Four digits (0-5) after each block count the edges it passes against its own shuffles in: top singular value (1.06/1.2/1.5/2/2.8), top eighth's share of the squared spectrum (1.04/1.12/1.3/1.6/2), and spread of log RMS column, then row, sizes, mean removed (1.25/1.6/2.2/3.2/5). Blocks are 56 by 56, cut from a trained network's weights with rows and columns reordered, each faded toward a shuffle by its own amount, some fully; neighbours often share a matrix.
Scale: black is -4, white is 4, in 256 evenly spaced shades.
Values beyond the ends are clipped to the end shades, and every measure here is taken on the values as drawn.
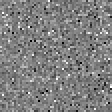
1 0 0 0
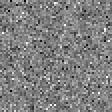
0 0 0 0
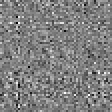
3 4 2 3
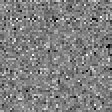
3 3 0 2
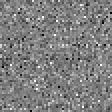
2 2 0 1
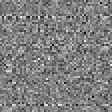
4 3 0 2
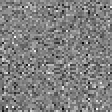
3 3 1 2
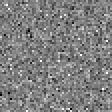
1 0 0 0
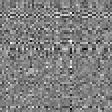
4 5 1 3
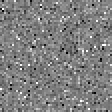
0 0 0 0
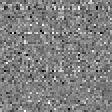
3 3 0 2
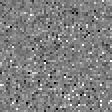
0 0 0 0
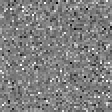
2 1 0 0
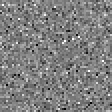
0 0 0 0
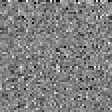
3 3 0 2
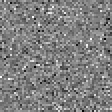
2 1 0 0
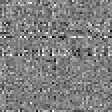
4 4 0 3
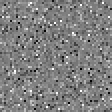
0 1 0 0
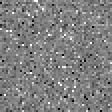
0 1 0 0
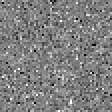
2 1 0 1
